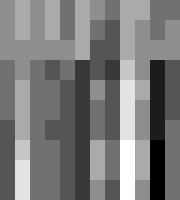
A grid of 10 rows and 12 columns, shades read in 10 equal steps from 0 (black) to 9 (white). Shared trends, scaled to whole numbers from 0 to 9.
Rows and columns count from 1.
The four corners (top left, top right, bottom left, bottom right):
5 4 3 4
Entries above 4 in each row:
8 8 10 3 4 3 3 4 4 4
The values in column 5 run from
3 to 5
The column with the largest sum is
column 9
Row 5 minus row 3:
-1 1 -1 -1 -2 -4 2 0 2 1 -4 -2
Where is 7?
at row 4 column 9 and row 8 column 2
